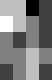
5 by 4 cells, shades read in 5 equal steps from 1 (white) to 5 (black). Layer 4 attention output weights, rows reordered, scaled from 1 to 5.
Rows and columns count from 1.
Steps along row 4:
same down up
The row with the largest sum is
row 3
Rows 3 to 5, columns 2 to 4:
4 3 4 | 3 2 3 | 3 2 4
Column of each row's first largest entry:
3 4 2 1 1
